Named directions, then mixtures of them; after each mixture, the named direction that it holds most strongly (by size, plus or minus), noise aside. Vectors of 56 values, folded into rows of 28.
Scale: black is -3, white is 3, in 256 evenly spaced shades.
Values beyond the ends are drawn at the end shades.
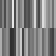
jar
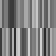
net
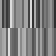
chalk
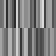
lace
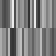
jar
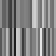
net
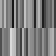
jar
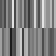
jar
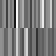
lace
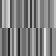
chalk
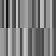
lace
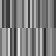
chalk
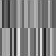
net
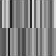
chalk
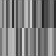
jar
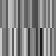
net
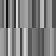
lace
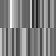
net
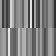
chalk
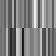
jar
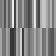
jar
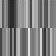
net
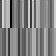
chalk
